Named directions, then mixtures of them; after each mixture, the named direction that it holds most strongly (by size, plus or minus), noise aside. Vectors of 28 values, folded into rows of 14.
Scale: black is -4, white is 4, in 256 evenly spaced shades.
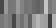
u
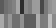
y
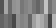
u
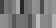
y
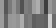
u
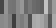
u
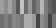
y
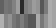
y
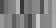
y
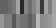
y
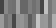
u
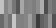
u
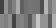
u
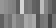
y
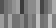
y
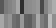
y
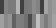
y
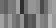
y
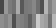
u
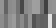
u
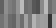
u
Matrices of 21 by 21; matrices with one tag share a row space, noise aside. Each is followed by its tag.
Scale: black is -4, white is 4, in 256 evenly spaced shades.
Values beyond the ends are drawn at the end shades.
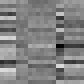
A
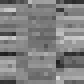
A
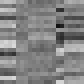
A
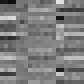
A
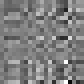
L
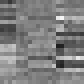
A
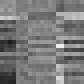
A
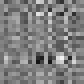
L
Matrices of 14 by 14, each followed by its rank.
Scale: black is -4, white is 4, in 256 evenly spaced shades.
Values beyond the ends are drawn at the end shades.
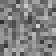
full rank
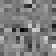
three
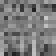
three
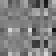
two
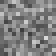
full rank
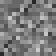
full rank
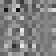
three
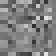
three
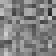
three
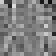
three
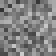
full rank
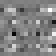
two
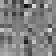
three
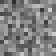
full rank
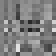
two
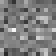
three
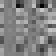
two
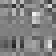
two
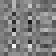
two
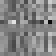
two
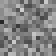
full rank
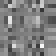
two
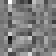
two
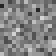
full rank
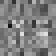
three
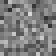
full rank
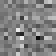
three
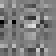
two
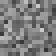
full rank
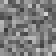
full rank
